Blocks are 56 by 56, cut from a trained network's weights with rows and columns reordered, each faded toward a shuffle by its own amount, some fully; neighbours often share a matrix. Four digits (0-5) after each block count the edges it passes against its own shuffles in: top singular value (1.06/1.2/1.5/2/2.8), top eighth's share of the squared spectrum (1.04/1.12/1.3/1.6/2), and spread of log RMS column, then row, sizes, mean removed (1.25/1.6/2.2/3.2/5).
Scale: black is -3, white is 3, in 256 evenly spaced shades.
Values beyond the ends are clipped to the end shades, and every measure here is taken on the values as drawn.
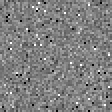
0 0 0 0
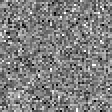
2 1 0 0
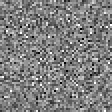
3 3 0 1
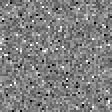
0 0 0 0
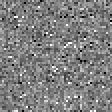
2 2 0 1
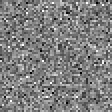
3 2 0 1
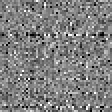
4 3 1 2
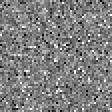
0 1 0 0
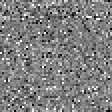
2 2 0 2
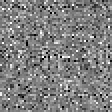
3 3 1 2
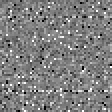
2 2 0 1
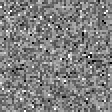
0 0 0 0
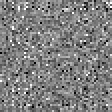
3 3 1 1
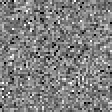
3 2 0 0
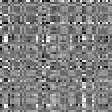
4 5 3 3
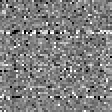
3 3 0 3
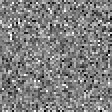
3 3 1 1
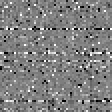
4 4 0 3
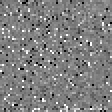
1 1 0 0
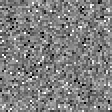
0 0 0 0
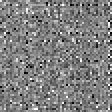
3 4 2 2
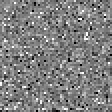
2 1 0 0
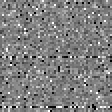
3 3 0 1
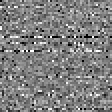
4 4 0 3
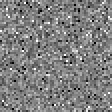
1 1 0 0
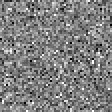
3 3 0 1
